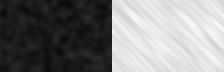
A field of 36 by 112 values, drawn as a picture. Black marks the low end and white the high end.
The table splits into one row of 2 panels. Panel 1,1: very low, blotchy, faint in contrast. Panel 1,2: very high, slanting down to the right, faint in contrast.
